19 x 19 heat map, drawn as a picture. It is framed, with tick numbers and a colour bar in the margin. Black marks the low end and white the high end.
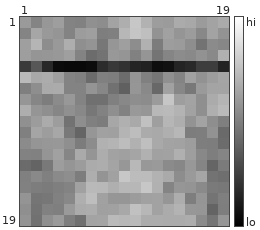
Grain: streaks across. Histogram: skewed, a long tail of low values. Odd lines: row 5.
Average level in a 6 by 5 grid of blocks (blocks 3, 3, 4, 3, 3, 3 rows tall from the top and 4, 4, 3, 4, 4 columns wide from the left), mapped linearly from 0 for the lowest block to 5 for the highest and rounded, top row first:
43443
20102
32344
33552
24542
24553
